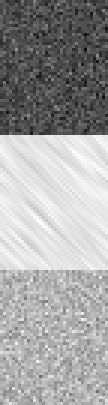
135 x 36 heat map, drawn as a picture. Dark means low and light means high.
The table splits into 3 rows of 1 panel. Panel 1,1: low, fine-grained. Panel 2,1: very high, slanting down to the right, faint in contrast. Panel 3,1: high, fine-grained.
